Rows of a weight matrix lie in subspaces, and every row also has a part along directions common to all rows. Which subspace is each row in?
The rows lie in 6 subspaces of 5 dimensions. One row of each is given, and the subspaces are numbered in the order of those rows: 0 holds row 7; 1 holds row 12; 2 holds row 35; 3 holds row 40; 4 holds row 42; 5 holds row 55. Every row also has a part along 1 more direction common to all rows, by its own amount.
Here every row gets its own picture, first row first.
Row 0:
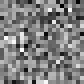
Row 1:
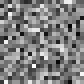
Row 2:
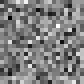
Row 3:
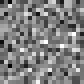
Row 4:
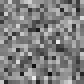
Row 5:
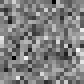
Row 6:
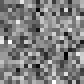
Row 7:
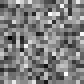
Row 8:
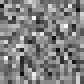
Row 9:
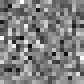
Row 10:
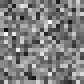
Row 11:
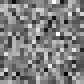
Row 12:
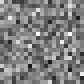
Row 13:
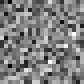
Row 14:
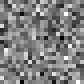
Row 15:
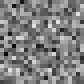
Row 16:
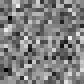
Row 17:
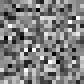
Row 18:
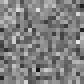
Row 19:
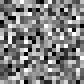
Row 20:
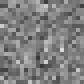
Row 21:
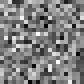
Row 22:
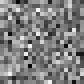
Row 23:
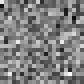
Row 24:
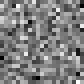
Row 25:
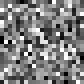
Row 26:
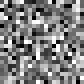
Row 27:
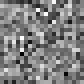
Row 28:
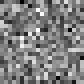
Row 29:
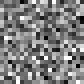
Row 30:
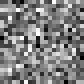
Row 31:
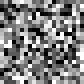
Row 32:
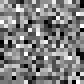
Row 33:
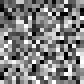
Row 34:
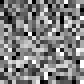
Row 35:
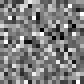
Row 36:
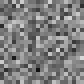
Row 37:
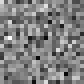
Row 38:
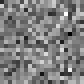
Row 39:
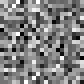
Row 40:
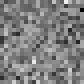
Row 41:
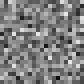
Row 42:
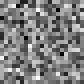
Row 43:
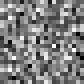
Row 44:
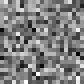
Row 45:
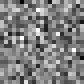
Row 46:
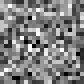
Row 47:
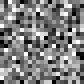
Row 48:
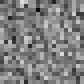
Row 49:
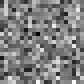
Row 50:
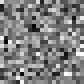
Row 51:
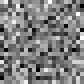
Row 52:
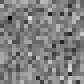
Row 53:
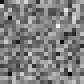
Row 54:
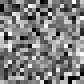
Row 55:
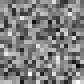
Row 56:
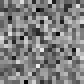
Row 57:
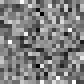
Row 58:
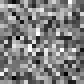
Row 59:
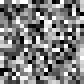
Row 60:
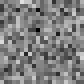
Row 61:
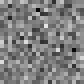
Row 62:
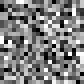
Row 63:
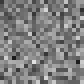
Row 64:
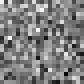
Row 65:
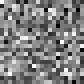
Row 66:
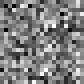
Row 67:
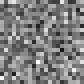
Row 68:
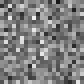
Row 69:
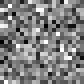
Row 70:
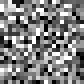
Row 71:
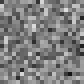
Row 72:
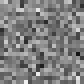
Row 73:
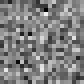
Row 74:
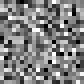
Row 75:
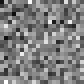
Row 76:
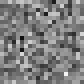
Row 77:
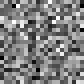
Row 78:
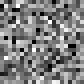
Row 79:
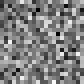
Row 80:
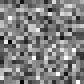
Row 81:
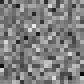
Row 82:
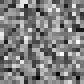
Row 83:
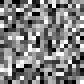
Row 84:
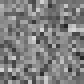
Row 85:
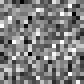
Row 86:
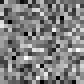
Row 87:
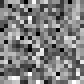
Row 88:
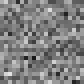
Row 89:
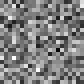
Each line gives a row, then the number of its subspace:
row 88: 1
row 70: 2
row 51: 4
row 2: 1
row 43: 2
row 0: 0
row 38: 1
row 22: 1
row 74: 4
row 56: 3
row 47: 5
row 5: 3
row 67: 5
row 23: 1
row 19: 0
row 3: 0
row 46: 5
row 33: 3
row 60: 2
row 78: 2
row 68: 2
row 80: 1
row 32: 4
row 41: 5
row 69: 0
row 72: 4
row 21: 2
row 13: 0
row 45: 3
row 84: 2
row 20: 0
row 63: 3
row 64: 0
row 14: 5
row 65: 1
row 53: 1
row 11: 5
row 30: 3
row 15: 5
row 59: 5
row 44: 4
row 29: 5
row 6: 3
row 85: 1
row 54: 1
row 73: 0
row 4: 2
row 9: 5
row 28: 3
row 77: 4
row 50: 1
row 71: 1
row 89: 4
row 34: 3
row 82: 4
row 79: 3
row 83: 3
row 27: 0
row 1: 2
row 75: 0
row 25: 2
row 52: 1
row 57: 3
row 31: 5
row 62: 4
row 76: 0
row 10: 2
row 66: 2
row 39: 4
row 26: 2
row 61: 0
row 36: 4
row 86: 3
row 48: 4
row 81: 1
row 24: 4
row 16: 3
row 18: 4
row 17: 0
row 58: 5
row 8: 2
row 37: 0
